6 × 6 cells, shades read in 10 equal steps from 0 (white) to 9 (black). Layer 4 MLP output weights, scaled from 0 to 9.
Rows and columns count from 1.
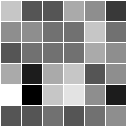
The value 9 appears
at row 5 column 2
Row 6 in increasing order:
4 5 5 6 6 6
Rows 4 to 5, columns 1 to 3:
3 8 3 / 0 9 2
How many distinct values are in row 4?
5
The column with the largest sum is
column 2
